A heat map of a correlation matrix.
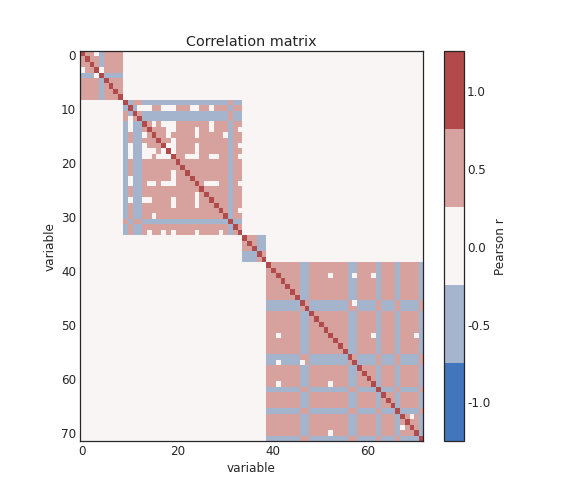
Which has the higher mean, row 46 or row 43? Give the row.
43
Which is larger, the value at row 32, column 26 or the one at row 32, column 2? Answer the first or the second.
the first
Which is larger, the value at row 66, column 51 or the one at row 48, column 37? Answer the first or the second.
the second
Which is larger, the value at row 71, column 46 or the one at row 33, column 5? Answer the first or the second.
the first
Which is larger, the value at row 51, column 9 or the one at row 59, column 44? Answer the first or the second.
the second
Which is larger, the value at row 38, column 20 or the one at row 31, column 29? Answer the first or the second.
the first
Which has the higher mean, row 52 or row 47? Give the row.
52
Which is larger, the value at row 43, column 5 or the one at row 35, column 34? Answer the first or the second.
the second
